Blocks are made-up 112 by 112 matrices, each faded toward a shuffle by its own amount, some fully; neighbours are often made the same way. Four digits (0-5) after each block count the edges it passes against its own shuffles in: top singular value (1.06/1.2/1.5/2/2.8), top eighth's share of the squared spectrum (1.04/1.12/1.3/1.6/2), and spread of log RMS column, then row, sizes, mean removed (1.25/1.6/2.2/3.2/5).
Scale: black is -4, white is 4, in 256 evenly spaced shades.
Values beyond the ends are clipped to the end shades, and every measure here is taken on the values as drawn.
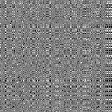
5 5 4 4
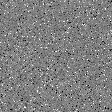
0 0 0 0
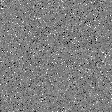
2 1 0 0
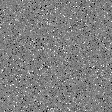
2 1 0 0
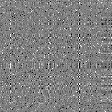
5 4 3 2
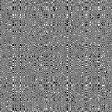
5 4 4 3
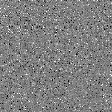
4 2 1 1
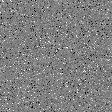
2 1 0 0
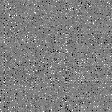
4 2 1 1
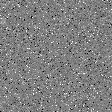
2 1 0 0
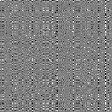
5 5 4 3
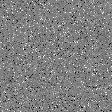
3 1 0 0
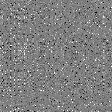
4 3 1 1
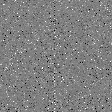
3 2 0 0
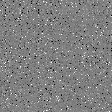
3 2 1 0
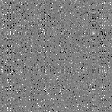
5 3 2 2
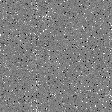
3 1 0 0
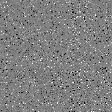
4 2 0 0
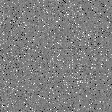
3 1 1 0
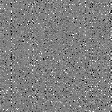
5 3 2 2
